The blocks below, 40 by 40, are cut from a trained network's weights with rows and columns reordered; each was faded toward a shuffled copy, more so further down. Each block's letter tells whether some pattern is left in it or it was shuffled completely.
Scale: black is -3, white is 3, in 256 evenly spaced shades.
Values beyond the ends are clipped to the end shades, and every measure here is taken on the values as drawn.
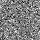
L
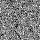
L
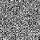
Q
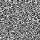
Q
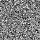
L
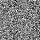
L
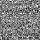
Q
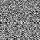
Q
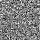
L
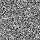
L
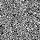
L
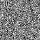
Q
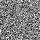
L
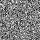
L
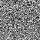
Q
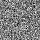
L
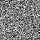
Q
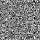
Q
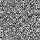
Q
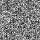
Q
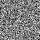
L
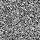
L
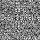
Q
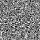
Q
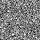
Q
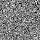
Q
